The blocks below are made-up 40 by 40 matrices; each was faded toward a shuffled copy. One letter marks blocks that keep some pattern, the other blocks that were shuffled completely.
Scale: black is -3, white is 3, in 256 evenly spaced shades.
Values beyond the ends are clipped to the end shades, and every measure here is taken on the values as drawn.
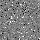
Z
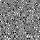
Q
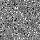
Q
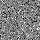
Z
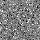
Q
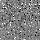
Q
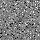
Z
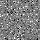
Q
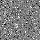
Q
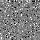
Q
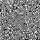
Q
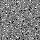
Z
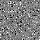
Q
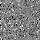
Q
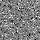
Z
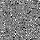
Q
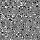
Q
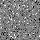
Z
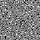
Q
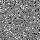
Z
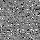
Q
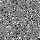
Q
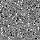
Q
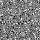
Q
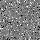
Z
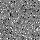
Z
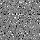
Q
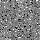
Q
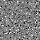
Q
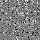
Q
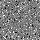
Z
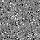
Q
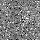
Q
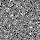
Z
